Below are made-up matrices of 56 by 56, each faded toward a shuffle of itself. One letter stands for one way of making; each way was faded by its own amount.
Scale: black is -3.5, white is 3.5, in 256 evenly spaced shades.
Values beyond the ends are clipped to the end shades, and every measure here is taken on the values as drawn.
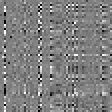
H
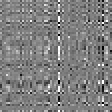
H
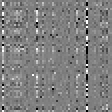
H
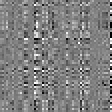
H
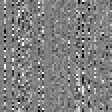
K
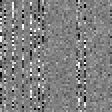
K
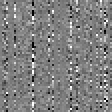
K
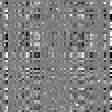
H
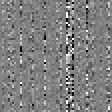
K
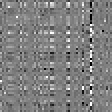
H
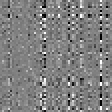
H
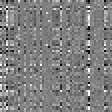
H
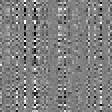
H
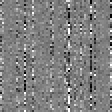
K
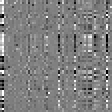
H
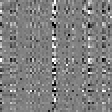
H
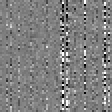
K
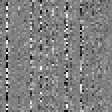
K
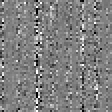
K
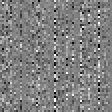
K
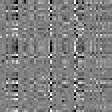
H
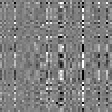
H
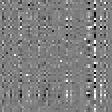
H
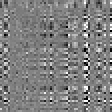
H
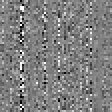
K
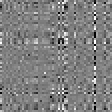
H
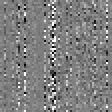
K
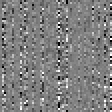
K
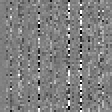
K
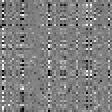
H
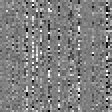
K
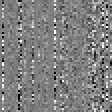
K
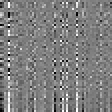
H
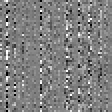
K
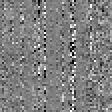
K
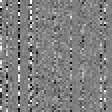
K
